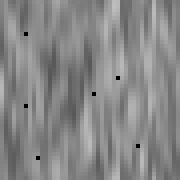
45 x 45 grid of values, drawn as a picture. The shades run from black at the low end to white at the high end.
Lone odd cells: 6, each lower than its neighbours. Mirror symmetry: none. Average level on the scale: 50%. Grain: streaks running down.
